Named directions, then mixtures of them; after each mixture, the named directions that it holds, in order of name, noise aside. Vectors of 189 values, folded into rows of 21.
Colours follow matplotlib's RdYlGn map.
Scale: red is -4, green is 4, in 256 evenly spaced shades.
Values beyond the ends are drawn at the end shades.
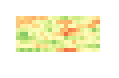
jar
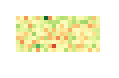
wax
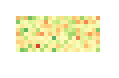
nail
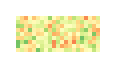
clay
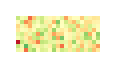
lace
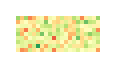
nail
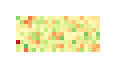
lace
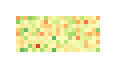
nail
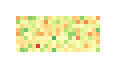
nail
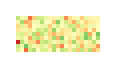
lace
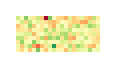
wax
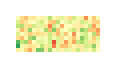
clay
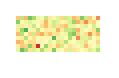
nail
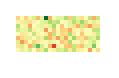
wax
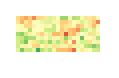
clay, jar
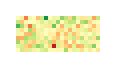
clay, wax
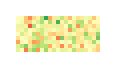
lace, wax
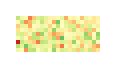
lace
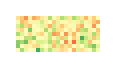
clay, jar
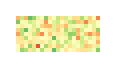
nail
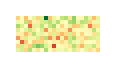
wax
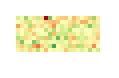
wax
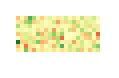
lace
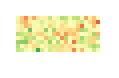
clay, jar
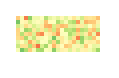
clay, nail
